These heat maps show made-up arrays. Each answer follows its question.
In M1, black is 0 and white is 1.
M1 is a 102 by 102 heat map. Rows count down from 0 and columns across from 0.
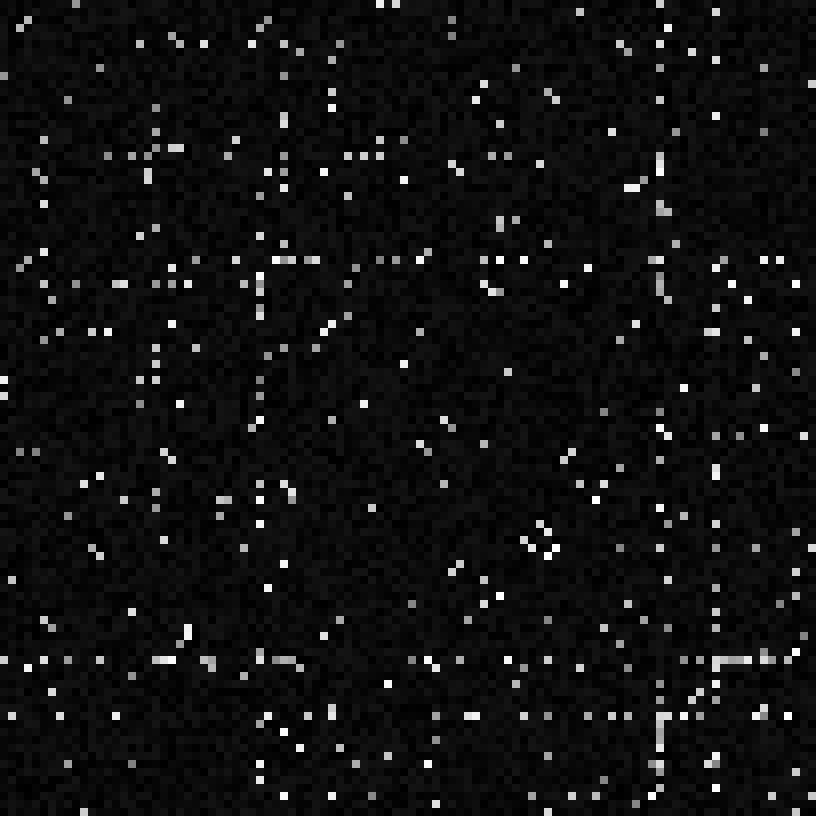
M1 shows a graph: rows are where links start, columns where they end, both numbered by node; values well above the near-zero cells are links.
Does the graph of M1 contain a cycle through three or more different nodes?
yes
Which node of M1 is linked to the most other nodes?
node 82
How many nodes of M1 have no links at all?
0
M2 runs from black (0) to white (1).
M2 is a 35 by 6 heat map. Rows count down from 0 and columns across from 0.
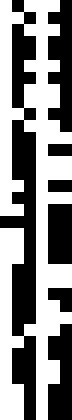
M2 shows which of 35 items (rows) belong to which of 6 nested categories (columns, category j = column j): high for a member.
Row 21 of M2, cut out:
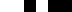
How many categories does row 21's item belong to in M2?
3
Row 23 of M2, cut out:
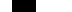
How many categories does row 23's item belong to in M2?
4
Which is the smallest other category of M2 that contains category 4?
0
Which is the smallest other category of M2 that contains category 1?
0
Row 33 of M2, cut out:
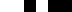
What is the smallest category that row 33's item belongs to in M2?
1
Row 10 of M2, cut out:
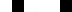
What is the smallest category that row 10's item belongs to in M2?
2
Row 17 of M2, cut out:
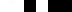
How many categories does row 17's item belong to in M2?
3
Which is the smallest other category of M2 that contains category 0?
3
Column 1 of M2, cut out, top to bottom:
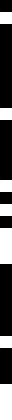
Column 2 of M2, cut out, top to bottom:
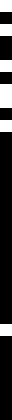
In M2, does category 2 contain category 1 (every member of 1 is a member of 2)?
no
